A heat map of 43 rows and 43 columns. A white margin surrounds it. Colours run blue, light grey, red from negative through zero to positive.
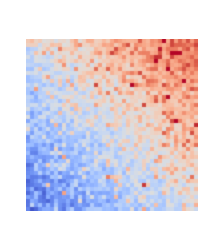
Slope: up to the top right. Histogram: bell-shaped. Ninth with the lowest average: bottom left. Odd rows or columns: none. Stripes: none. Ninth with the highest average: top right.
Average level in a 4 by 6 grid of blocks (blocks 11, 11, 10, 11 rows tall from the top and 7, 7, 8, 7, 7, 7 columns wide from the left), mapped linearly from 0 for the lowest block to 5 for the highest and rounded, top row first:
233455
223344
112234
011223
